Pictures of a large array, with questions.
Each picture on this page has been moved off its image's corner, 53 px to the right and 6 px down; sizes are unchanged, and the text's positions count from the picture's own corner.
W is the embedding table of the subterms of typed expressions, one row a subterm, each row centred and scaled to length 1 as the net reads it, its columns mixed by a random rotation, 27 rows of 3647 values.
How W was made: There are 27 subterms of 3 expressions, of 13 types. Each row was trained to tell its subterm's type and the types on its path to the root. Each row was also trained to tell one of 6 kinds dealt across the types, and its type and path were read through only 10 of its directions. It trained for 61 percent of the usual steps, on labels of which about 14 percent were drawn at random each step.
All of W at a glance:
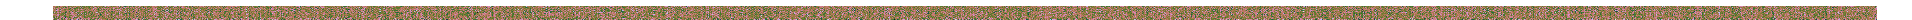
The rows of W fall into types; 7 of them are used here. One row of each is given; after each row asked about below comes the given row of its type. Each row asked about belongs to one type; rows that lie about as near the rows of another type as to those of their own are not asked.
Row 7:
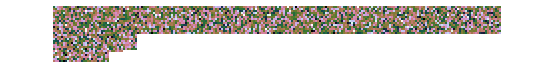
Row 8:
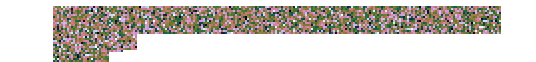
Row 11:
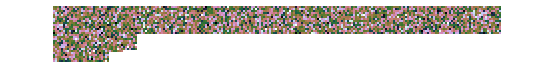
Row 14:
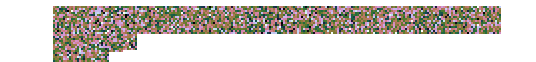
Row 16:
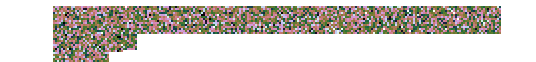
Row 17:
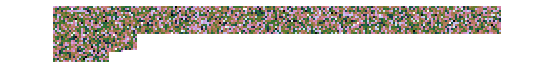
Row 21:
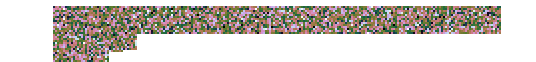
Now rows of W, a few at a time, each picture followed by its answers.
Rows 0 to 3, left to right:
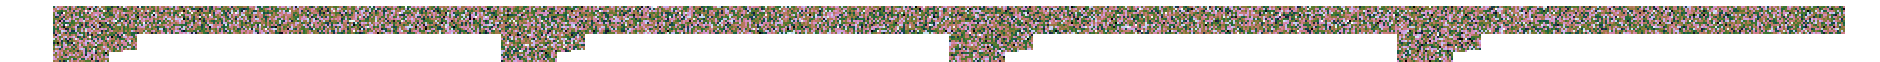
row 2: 17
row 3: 11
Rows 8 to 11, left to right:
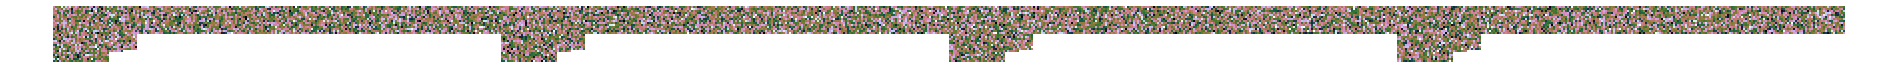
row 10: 7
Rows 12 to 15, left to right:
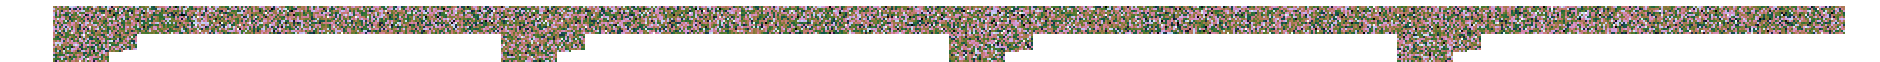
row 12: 17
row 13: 21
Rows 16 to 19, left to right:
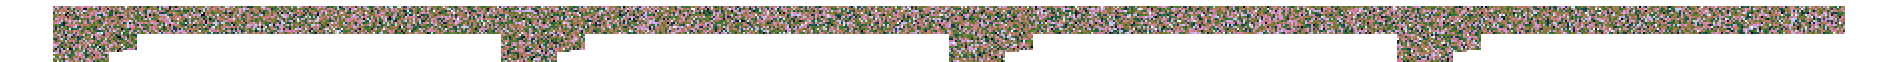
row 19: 7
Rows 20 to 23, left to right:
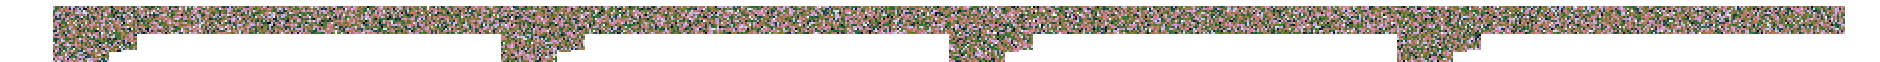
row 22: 7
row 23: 17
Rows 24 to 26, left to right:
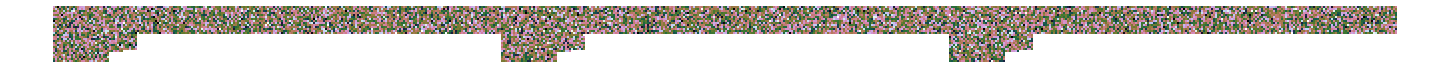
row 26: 14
